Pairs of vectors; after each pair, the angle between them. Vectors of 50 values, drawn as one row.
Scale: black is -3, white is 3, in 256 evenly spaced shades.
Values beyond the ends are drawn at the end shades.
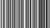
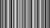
partly opposed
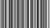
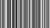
partly opposed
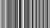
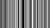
nearly opposite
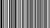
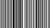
orthogonal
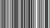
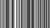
orthogonal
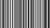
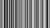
partly opposed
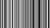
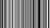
nearly parallel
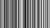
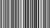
partly aligned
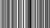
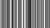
nearly parallel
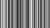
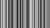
nearly parallel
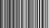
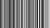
nearly parallel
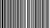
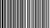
nearly parallel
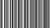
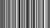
orthogonal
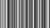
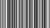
nearly parallel
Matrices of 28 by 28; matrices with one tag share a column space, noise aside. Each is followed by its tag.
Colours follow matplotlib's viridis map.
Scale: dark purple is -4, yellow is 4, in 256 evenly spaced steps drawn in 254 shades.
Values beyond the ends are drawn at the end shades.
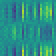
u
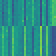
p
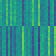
p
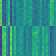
p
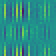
u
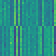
p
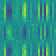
u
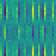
u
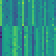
p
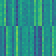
p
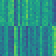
p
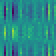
u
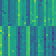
p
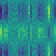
u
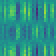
u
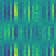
u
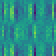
u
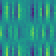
u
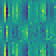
u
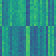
p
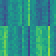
p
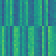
p
